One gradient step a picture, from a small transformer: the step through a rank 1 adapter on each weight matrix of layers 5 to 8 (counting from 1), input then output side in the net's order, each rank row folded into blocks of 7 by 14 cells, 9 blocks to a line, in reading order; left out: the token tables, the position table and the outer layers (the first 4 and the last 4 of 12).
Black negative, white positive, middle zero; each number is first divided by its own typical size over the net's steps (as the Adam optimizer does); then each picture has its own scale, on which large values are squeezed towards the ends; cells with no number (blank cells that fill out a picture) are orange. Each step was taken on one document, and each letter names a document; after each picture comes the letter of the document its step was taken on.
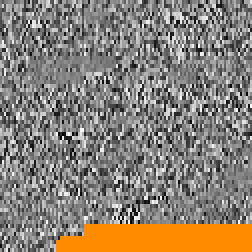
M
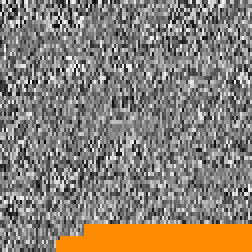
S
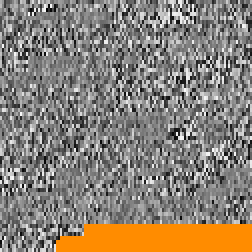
M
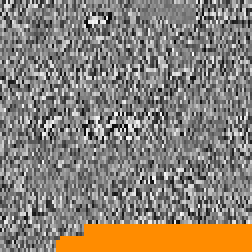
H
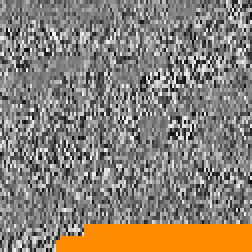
M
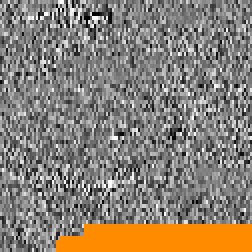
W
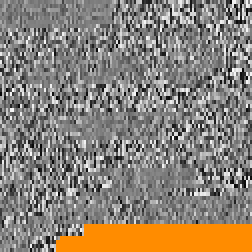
M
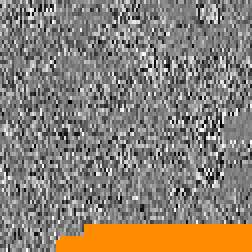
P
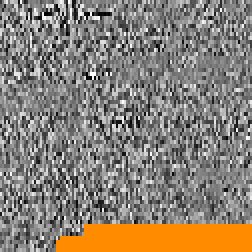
W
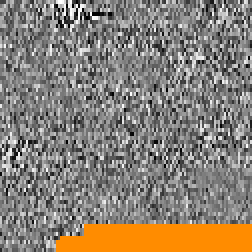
W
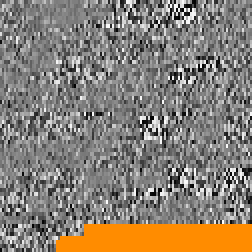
S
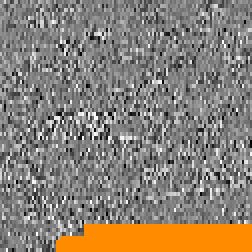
P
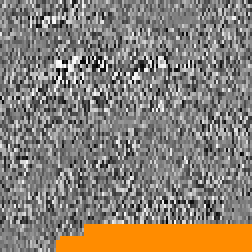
H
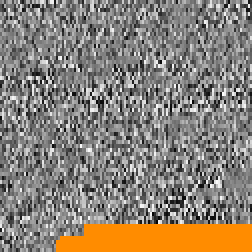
H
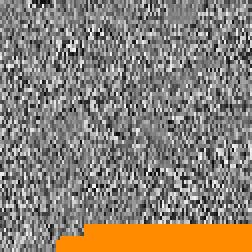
H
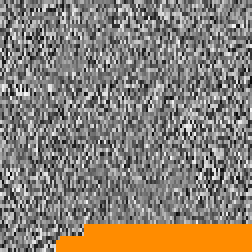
M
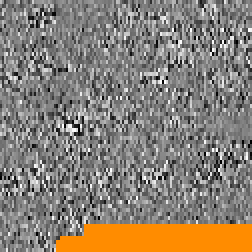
P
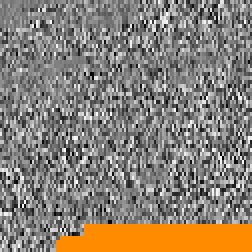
W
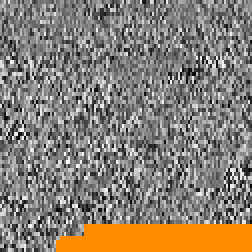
S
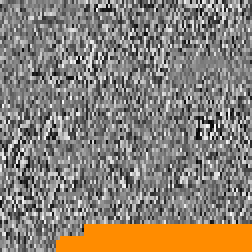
S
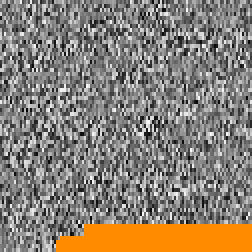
H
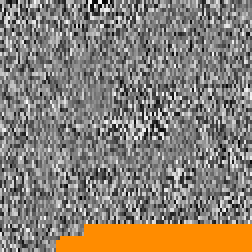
H
